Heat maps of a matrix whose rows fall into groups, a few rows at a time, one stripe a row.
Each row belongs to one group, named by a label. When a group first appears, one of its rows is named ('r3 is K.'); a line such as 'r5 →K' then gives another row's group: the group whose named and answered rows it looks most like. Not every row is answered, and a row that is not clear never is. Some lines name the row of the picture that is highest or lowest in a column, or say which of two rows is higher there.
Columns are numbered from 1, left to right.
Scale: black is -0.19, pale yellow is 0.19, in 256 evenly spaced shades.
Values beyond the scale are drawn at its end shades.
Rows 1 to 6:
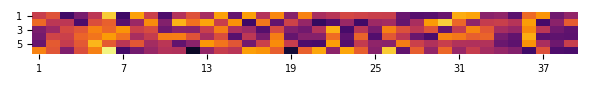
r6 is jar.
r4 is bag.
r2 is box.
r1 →jar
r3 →bag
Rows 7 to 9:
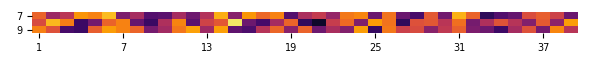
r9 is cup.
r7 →jar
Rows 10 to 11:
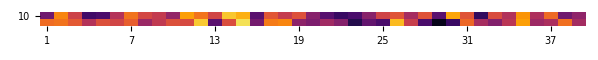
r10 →box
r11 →cup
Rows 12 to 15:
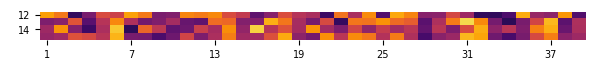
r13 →jar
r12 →cup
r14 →jar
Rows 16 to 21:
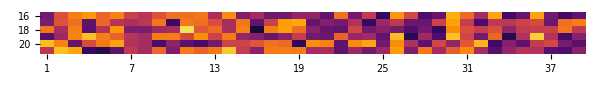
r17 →box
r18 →box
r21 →box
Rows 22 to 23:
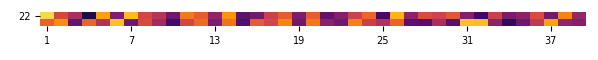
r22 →cup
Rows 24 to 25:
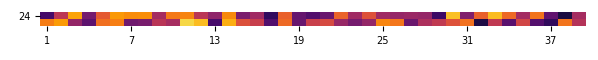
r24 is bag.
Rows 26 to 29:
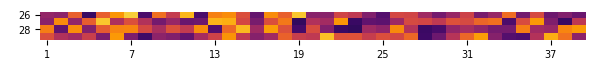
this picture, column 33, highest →27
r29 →jar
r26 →box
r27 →bag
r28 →cup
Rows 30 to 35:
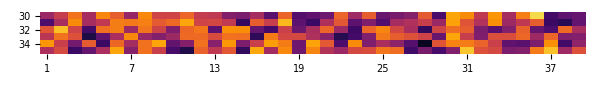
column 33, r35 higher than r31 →No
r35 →jar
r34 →jar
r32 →cup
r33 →box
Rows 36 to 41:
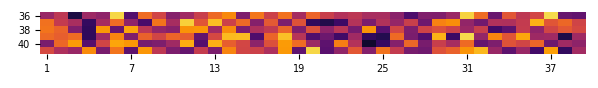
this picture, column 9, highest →37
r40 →box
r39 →box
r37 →box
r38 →cup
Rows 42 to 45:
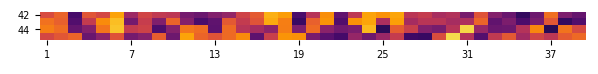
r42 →jar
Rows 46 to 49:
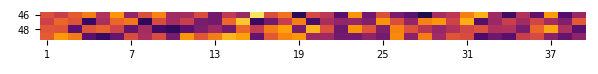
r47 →box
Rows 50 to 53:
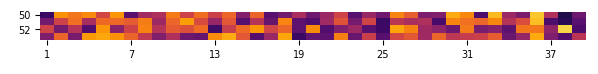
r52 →cup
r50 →bag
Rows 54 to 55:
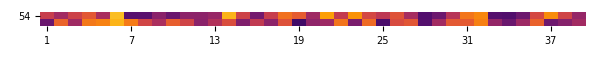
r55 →bag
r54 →jar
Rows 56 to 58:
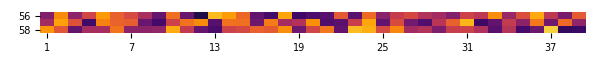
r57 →cup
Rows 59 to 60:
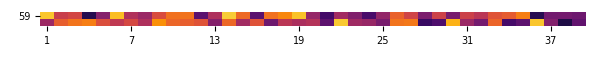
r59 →box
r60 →bag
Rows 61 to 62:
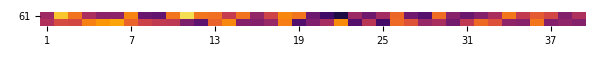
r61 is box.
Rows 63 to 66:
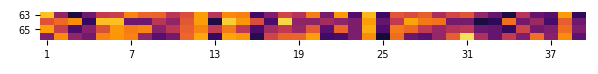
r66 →cup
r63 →cup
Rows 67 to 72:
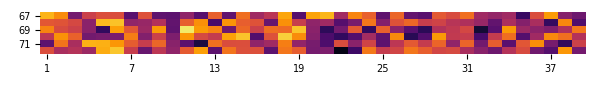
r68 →cup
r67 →jar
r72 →cup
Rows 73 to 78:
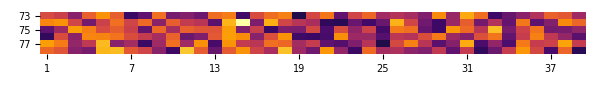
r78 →cup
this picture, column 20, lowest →76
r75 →bag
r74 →cup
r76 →bag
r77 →cup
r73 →jar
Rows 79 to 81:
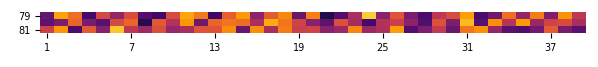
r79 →cup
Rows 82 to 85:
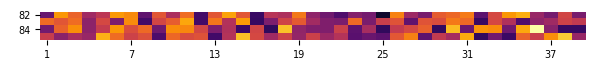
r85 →cup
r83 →box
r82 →box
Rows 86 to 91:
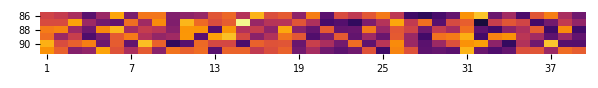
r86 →jar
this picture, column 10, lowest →90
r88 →cup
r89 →box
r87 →box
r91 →cup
